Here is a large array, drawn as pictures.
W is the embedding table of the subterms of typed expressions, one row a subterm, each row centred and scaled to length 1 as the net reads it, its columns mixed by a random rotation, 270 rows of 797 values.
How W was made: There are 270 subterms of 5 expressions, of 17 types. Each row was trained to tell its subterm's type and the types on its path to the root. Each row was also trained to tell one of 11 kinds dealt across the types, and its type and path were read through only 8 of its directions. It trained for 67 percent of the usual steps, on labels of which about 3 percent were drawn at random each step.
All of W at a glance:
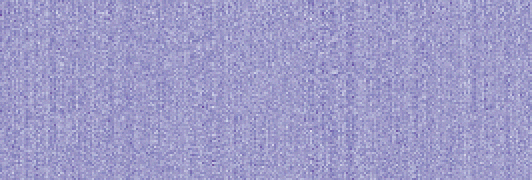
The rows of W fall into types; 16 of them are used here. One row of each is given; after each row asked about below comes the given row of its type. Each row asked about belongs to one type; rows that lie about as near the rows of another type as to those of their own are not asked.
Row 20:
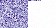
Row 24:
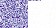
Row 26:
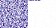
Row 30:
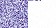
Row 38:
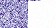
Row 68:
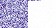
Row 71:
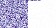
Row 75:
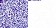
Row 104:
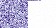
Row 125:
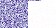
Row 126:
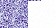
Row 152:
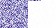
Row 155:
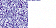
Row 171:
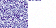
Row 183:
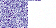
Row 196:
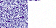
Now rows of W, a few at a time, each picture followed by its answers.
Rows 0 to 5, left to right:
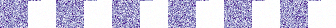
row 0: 126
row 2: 171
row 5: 126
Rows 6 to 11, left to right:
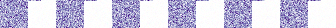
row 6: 126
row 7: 183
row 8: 24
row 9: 20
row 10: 68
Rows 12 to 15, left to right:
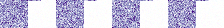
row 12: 104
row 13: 38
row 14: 196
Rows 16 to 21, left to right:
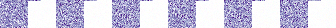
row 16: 104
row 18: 183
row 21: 75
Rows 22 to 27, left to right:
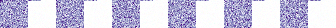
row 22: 75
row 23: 30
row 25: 155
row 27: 196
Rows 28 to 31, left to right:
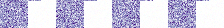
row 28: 196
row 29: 196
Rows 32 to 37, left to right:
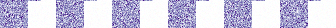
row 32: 183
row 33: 75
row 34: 183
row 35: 171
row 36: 155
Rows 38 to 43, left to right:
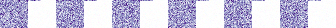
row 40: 125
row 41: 26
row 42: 152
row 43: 171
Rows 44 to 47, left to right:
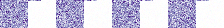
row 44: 20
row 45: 38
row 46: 20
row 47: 26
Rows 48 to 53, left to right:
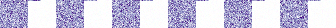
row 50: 26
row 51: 125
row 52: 68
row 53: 71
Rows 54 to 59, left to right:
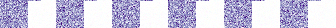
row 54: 104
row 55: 183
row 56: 75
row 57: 20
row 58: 125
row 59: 104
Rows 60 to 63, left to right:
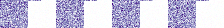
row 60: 75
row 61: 183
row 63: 75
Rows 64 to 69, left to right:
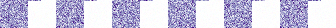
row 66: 68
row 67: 26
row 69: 24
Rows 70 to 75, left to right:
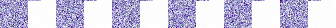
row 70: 155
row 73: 171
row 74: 196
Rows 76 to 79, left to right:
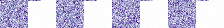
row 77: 71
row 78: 152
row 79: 38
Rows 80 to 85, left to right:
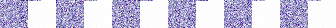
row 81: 75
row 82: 125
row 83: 71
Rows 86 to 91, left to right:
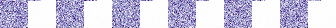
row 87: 20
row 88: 26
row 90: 24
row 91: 171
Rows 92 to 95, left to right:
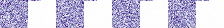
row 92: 38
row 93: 30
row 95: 104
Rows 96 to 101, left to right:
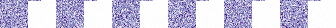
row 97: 104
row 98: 104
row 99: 171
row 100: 155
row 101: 155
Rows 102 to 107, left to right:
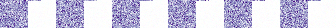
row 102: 171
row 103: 155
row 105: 126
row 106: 104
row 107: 125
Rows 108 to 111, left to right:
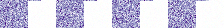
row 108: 183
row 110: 125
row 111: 152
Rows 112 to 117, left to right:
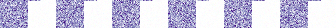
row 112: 26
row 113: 30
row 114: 152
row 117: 104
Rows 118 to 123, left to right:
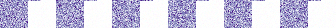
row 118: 183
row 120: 20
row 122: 104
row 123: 126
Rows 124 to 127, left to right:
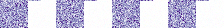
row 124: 26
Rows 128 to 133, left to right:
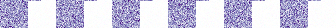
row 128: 126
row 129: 24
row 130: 125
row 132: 104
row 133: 75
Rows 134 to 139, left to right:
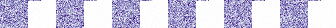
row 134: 20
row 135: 183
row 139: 75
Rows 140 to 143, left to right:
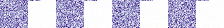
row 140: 26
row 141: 171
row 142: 183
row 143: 26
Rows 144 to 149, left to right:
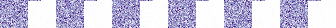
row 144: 20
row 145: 20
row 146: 104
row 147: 26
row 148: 126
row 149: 104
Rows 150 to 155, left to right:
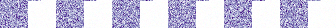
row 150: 24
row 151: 183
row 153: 155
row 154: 20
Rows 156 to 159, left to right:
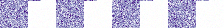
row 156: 20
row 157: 20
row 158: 104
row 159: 171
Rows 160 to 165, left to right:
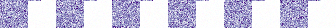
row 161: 171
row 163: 75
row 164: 68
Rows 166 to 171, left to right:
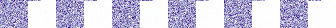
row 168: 71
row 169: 38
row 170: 75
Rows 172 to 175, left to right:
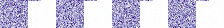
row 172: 125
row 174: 125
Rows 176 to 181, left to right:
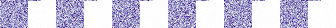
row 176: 125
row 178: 196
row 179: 125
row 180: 24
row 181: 104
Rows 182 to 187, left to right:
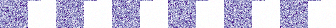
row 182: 196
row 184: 20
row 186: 30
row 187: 75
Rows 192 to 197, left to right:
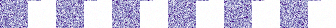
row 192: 24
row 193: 171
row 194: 24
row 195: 26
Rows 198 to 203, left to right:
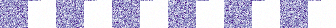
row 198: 196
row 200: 75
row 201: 196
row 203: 126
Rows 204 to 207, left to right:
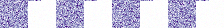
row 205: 196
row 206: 75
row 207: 30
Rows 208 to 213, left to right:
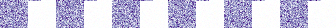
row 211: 126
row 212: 196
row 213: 196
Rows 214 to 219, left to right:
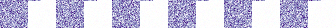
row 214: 68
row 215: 30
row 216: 75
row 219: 26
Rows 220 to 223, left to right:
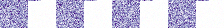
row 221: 68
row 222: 71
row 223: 26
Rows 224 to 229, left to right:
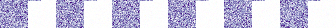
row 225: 171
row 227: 155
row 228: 152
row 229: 152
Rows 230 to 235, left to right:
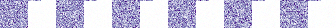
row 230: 24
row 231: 26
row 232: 68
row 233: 71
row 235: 68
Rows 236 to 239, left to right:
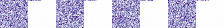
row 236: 183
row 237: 125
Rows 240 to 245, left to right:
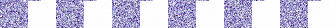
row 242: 155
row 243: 26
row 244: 71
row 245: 26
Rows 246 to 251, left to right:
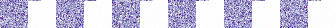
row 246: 152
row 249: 126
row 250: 125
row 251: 171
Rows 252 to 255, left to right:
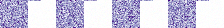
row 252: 155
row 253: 75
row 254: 125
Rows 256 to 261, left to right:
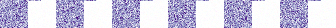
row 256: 171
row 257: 71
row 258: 125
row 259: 196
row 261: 68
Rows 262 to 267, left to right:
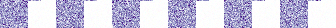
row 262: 126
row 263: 152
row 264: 125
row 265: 196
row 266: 24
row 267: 30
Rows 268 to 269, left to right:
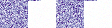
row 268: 68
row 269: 104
